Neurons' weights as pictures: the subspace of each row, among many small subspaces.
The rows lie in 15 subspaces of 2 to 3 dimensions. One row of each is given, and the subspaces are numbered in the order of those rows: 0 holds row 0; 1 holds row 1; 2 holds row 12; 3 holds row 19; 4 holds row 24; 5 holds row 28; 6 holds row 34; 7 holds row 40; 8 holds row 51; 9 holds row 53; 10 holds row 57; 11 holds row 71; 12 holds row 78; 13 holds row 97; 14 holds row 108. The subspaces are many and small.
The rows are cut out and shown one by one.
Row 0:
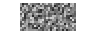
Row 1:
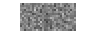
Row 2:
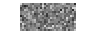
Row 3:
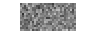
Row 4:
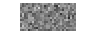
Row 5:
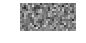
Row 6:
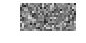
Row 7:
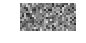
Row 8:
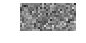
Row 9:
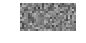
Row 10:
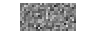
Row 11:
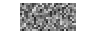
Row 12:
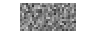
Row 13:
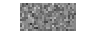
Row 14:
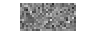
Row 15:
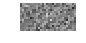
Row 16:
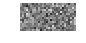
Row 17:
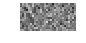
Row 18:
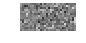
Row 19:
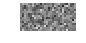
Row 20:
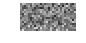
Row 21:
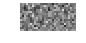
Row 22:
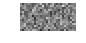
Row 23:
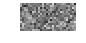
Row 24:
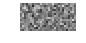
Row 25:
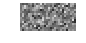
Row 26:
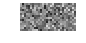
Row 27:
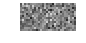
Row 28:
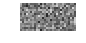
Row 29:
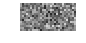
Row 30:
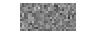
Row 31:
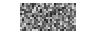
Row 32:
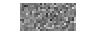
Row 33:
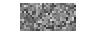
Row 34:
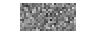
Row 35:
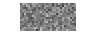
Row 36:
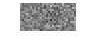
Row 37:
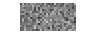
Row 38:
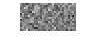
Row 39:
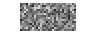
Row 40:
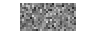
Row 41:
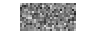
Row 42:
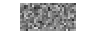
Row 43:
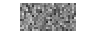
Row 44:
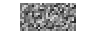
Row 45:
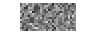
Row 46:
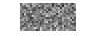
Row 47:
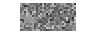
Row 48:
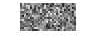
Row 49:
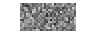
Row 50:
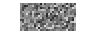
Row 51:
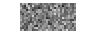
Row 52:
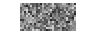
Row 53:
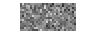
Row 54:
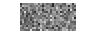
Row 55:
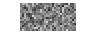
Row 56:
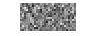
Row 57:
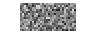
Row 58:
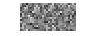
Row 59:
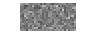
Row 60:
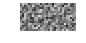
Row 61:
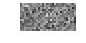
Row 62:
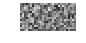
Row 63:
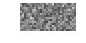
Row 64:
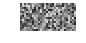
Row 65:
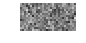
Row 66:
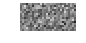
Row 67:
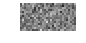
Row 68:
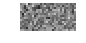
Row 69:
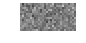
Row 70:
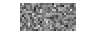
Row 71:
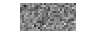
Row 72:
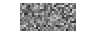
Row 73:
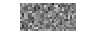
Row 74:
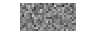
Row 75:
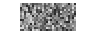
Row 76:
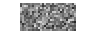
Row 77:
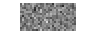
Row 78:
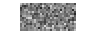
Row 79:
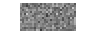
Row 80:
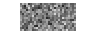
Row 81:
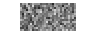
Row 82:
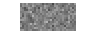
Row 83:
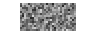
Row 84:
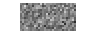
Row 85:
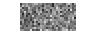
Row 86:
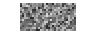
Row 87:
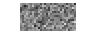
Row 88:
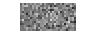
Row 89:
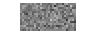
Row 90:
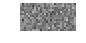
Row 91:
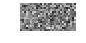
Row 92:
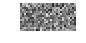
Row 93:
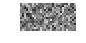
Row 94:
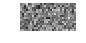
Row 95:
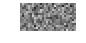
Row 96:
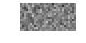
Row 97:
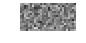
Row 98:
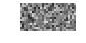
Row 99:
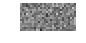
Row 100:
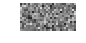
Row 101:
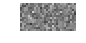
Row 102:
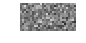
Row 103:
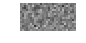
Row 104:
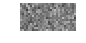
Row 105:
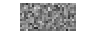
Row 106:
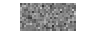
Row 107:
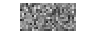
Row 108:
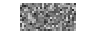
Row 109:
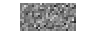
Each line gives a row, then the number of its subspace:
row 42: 13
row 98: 13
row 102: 8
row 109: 6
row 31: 1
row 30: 14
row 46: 5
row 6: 13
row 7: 3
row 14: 4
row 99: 5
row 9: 14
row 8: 11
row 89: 9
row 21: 11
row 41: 12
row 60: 0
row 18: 3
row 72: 9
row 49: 6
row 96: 4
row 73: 14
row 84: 2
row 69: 7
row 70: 1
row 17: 4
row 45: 12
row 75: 2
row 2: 14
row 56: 4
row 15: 0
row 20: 5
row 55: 3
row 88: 7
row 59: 14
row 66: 2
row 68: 10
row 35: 5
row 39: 10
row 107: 10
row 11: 1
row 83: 0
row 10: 0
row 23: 11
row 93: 3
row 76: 11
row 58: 12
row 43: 2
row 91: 10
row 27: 7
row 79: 5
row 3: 10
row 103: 4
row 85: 10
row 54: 10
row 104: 8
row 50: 6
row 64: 7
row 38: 12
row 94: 10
